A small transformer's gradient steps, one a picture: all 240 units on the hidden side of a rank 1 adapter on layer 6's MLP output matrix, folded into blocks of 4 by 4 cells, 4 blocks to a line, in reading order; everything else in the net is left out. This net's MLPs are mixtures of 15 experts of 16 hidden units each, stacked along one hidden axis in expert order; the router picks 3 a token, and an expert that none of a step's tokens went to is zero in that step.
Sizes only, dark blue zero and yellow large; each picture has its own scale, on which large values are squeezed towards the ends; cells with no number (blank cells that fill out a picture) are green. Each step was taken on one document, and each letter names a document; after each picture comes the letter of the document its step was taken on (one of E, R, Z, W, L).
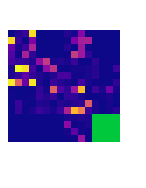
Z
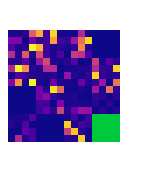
Z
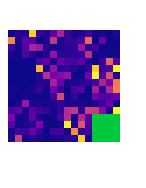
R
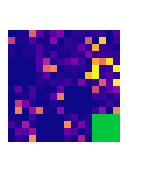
R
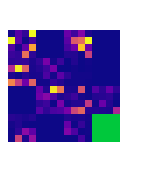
Z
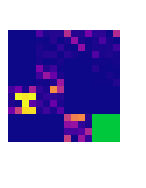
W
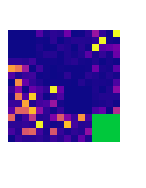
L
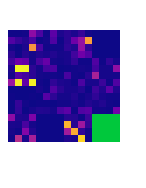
Z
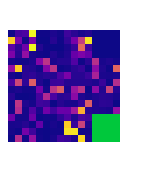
Z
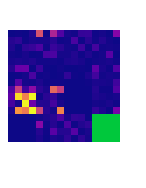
L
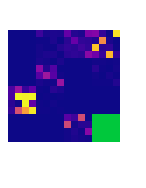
W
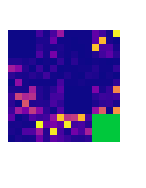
L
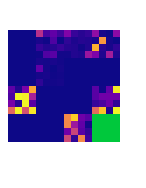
W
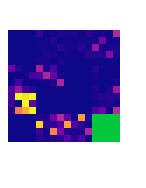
W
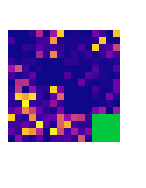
L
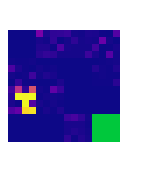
W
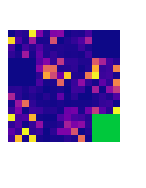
R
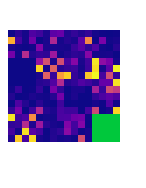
R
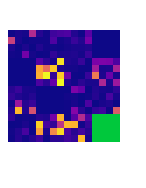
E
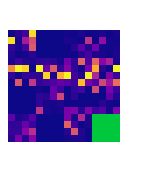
R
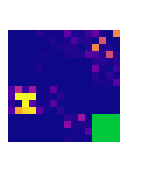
W
